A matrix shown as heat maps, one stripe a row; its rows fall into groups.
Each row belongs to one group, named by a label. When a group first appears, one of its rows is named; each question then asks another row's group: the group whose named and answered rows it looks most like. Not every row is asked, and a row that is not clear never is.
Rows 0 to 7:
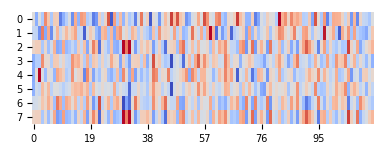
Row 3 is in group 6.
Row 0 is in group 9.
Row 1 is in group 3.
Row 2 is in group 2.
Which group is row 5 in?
6
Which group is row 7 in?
2
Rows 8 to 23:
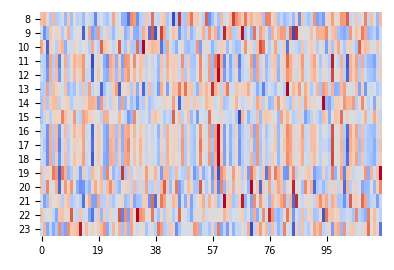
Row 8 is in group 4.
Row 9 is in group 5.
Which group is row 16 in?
3
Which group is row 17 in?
3
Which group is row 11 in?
3
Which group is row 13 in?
9
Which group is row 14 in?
6
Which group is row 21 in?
5
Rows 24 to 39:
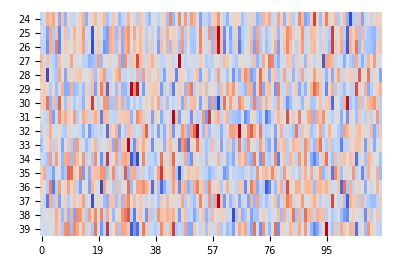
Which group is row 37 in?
3
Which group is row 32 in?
4
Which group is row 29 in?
2
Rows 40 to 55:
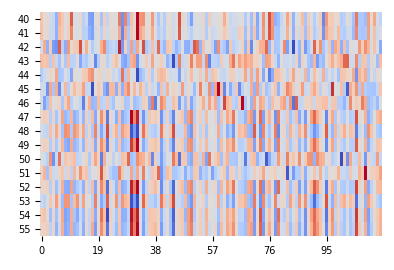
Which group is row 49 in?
2
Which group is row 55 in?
2
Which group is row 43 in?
4
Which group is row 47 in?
2
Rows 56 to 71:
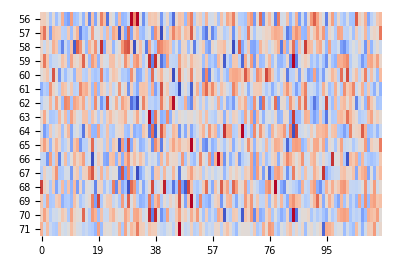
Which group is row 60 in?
4
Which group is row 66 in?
3
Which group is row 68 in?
4
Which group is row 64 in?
5
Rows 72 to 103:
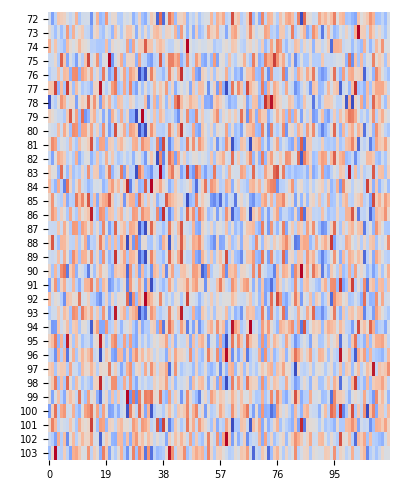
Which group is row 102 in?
3
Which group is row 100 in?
9
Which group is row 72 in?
5
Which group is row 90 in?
9
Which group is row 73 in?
5
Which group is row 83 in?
4
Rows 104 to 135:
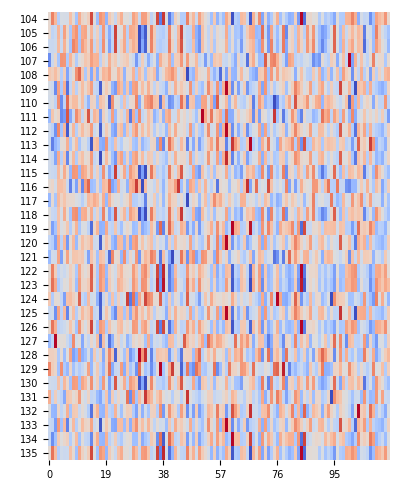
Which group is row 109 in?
3
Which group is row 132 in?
5
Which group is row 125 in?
3
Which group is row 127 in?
9
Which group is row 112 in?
3
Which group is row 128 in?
2
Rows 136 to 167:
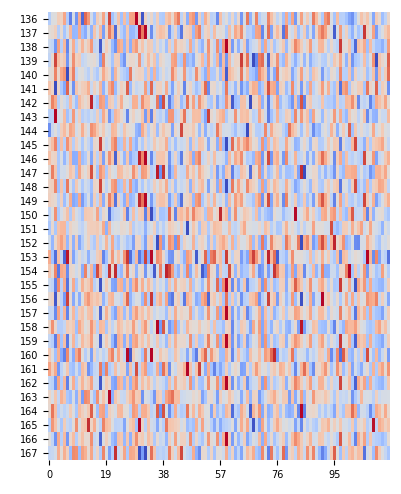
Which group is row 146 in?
2
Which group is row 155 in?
3
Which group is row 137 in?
2
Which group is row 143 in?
9
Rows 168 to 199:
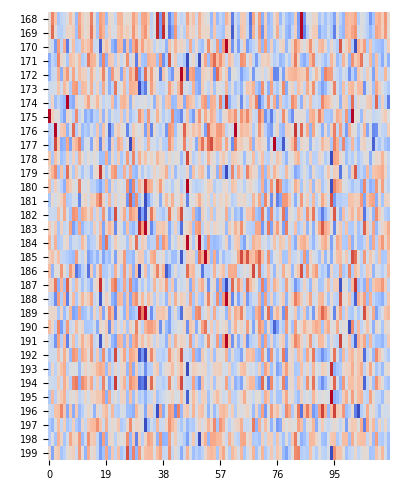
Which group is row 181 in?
6
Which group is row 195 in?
6
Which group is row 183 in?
2
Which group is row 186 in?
9
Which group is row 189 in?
2
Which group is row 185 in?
4
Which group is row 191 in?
3
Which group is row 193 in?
6
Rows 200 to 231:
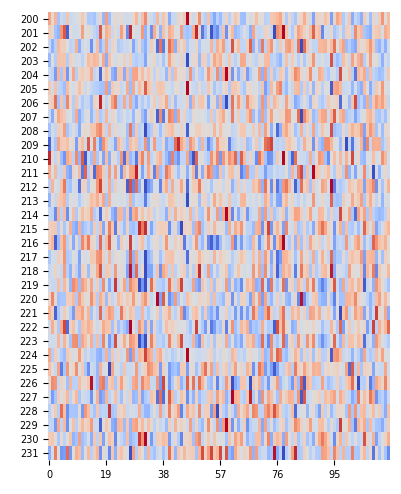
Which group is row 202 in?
5
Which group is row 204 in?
3
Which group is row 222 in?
9
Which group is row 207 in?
5
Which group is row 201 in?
9
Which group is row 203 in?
6
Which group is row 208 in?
6
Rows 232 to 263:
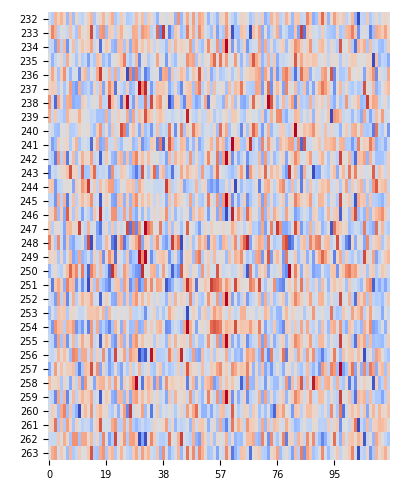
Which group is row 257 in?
9
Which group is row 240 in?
9
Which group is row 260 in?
9
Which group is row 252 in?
3
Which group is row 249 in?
2
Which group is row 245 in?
3
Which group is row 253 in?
6
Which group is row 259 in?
3
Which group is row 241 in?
5
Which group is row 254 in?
9
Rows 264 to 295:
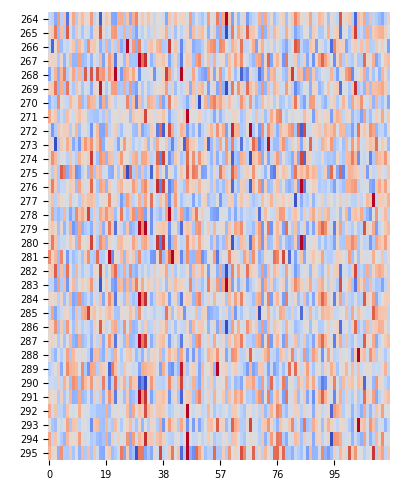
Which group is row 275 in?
9
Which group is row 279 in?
2
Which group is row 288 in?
5
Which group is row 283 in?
3
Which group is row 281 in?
4
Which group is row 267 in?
2
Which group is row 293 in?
5
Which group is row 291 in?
2
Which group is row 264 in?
3
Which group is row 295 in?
4
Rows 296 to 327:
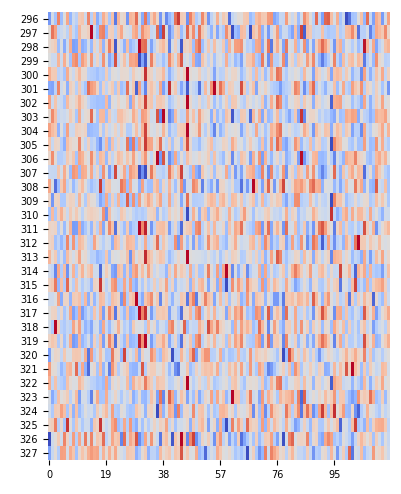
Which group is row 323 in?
5
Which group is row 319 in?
2
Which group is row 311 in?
2
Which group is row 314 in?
3
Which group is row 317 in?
2
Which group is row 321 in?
4
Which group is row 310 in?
6
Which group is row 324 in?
5
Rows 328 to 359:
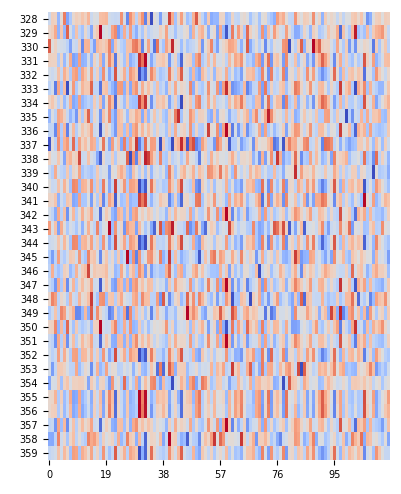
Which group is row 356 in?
2
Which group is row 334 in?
2
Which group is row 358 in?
6
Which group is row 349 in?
9
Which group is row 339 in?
9
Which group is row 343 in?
4
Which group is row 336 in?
3
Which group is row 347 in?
3
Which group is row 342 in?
3
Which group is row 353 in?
5
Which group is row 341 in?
2
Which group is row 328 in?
9
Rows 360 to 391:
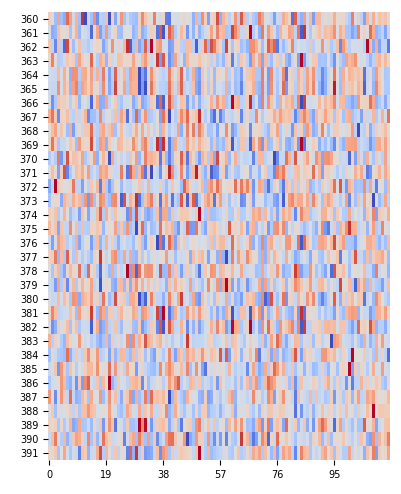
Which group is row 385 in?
4
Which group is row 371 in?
9
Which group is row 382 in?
5
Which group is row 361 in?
5
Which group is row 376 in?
5
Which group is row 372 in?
9
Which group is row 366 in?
5
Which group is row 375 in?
4
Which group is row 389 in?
2
